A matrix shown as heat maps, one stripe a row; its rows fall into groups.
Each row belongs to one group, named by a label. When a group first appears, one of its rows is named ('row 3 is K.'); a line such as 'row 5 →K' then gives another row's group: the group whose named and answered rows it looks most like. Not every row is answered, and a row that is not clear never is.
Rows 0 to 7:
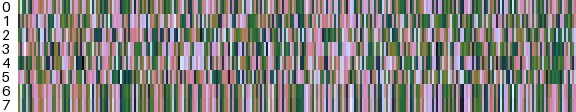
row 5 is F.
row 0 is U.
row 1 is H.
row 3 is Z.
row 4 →Z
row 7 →U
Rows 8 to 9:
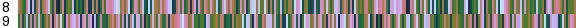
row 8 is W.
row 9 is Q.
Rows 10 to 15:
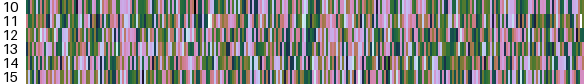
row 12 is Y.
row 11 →W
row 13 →H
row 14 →Q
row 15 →U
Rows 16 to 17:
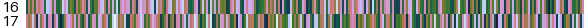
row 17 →Z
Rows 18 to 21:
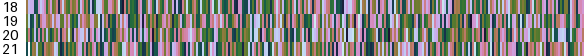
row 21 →W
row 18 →F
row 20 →Q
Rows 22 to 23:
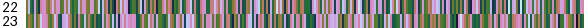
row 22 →U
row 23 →Y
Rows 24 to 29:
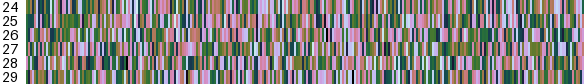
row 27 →Q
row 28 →F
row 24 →W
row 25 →W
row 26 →Z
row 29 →Z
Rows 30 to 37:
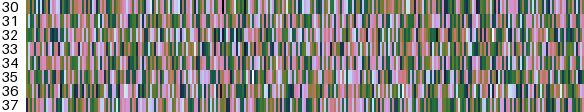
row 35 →Z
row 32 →Z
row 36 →W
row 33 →F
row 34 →U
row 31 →U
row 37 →H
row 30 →W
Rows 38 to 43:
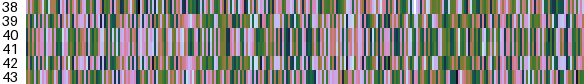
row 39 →Q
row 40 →H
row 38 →F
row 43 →Y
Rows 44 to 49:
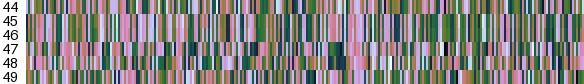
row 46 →H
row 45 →H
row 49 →Y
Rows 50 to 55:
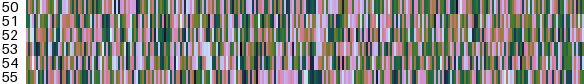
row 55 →W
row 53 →Z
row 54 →Z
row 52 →F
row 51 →F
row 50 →Y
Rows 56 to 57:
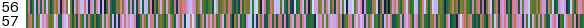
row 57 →Y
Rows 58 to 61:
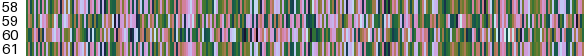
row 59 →Y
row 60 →W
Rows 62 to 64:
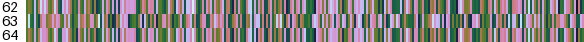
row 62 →Y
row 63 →U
